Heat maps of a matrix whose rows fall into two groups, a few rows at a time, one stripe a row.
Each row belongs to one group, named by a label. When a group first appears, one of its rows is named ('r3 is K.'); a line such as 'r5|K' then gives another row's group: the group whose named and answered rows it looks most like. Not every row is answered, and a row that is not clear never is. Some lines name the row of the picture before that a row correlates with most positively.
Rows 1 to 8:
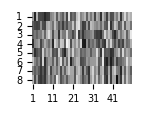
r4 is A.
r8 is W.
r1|W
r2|W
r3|A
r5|W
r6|W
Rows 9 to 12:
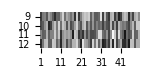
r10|A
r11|A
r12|A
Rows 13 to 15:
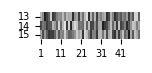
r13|W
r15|W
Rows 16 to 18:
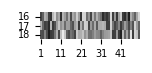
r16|A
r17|W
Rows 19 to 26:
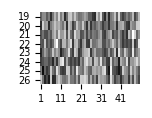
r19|A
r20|A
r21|A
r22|A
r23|A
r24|W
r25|W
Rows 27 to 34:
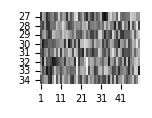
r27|A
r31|A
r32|W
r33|W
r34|A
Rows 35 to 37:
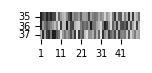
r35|W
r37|W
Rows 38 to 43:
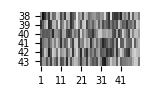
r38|W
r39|A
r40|W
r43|A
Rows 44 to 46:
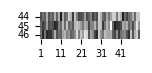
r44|A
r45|W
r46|W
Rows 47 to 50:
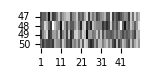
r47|W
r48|A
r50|W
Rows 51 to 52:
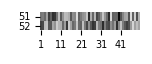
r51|W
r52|A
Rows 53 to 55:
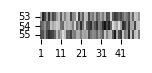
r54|A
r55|W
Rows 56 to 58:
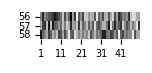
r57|W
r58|A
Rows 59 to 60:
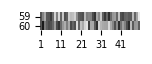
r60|W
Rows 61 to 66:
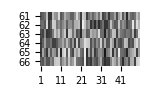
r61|A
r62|A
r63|A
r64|W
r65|A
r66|A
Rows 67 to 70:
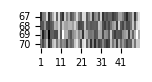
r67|A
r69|W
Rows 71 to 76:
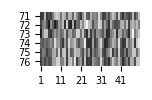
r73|A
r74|A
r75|A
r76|A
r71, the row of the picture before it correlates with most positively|68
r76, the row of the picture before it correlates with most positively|68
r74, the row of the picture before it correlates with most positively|68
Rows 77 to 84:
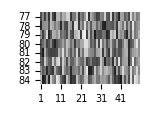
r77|W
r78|A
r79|A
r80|W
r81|W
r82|A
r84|W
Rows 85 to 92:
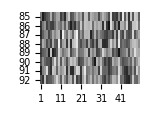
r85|W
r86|W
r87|A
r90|A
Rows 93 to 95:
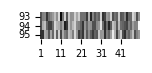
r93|A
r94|A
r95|A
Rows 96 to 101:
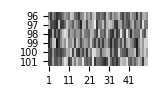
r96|W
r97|W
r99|A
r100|W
